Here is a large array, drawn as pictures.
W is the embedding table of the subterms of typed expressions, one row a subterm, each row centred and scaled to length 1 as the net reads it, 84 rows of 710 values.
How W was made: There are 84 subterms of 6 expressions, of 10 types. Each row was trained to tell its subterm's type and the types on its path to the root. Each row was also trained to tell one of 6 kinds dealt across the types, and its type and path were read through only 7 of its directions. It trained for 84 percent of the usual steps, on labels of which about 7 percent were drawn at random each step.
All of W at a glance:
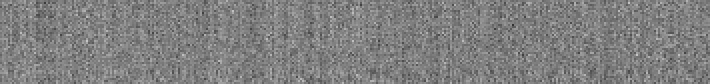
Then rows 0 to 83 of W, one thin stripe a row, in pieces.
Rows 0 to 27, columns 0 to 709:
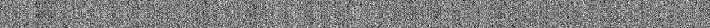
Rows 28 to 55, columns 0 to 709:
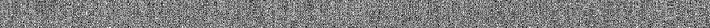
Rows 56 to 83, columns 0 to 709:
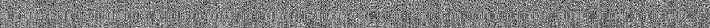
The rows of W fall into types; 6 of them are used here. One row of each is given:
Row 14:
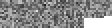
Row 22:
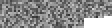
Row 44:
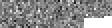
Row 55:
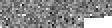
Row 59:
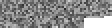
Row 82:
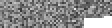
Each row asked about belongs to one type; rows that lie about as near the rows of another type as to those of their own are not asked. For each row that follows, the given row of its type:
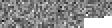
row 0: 44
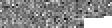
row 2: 55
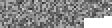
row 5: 44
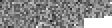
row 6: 22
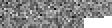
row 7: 14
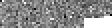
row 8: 82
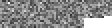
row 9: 44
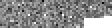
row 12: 82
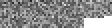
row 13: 14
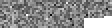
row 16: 22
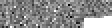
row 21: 59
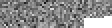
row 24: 22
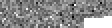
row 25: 59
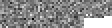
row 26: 44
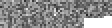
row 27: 82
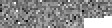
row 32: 22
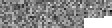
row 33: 22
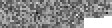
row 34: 14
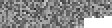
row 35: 14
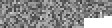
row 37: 22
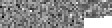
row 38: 82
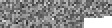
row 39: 59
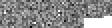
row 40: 82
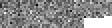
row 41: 14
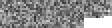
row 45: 14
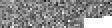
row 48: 82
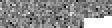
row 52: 55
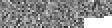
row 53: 14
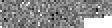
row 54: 44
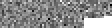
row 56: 82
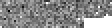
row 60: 55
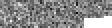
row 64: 44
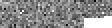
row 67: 44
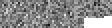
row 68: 14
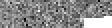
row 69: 82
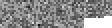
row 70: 44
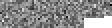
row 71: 44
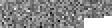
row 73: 44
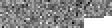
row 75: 55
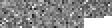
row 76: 82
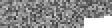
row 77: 82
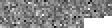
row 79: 55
